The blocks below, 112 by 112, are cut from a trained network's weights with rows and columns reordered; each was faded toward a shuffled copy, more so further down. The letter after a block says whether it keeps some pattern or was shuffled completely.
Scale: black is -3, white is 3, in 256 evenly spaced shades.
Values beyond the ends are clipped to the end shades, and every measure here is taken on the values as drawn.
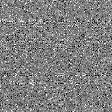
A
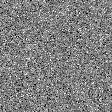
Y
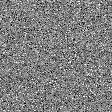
Y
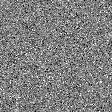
Y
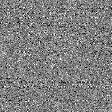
A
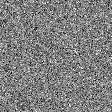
Y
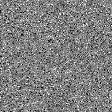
A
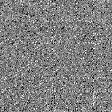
A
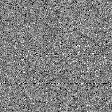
A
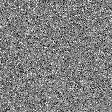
Y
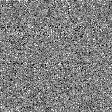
A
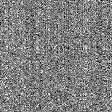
A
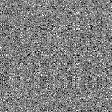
A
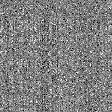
A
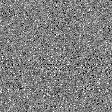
A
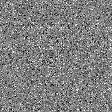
A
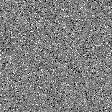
Y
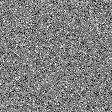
Y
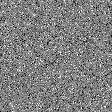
Y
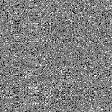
A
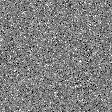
Y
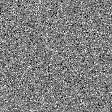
Y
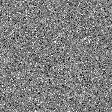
Y
